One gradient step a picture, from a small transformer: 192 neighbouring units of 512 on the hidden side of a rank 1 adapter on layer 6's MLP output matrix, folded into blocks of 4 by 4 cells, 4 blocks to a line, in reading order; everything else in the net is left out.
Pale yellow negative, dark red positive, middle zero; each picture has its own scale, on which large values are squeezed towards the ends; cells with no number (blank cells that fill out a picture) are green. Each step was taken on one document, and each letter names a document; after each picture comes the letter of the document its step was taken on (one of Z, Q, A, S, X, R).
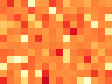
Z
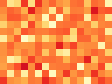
Z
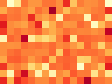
Z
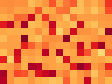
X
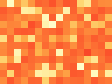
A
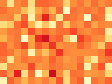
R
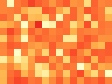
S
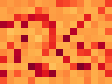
X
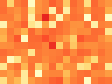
R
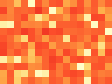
S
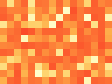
R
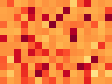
A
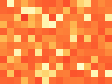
A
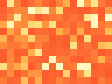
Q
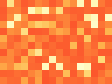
Q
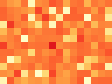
R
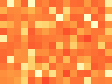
S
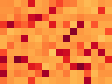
X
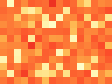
A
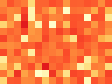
R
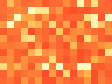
Q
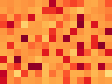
X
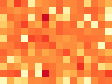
Z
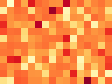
Z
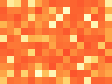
R
